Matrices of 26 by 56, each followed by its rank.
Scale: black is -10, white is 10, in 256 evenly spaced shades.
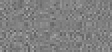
five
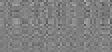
three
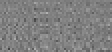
five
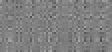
three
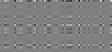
one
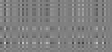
one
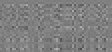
three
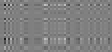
one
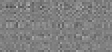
five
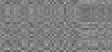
three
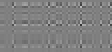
one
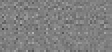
five
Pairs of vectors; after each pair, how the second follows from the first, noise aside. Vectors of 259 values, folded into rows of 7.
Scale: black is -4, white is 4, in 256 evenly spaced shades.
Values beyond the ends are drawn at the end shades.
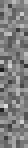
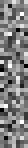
scaled up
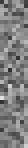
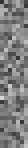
copied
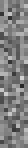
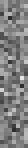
copied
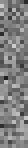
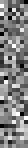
scaled up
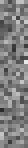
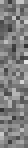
copied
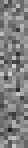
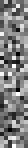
scaled up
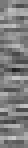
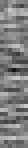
copied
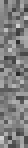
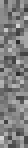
copied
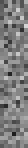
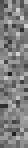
copied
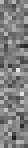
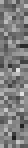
copied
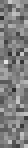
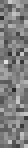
copied
